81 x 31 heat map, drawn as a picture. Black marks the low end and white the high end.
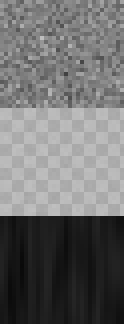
It is made of 3 by 1 panels. Panel 1,1: middling, fine-grained. Panel 2,1: high, checkered, faint in contrast. Panel 3,1: very low, streaked downward, faint in contrast.
